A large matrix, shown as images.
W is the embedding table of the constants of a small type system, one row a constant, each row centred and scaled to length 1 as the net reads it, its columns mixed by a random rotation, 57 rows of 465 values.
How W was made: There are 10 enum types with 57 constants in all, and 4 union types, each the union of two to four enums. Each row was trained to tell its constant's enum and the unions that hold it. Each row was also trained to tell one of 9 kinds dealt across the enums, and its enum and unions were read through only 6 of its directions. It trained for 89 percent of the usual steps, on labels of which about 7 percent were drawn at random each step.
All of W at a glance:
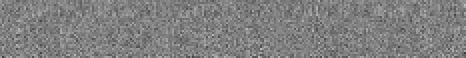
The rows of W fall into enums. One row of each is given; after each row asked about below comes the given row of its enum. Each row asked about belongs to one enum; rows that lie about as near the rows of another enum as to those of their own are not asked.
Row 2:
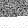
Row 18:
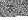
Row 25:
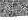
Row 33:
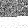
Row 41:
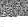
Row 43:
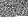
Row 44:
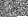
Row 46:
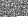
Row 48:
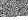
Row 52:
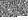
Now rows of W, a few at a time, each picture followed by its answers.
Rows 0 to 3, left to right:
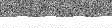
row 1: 25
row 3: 43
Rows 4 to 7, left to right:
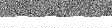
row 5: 48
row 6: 43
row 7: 33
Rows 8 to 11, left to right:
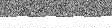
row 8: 33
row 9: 41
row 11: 48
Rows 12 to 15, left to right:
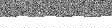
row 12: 2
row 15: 48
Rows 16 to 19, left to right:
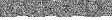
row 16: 18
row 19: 25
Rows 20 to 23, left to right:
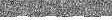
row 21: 44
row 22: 46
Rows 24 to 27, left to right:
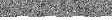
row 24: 2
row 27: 46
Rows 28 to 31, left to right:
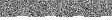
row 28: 44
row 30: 44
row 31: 46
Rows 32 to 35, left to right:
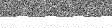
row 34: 48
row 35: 41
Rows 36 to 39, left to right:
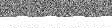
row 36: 48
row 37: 25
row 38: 43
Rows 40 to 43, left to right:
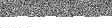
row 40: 43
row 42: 52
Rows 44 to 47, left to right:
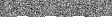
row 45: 44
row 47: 43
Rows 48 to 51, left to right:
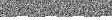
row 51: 33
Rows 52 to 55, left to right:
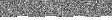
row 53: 44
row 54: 41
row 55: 18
